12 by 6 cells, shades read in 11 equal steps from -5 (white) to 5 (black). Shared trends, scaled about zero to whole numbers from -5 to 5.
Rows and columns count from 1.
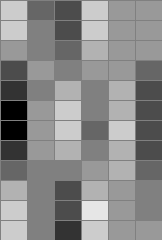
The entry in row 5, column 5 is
-2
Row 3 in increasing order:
-2 -1 -1 -1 0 1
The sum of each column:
4 -3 2 -18 -18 6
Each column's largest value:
5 1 3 1 -1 2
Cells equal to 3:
3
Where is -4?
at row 11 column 4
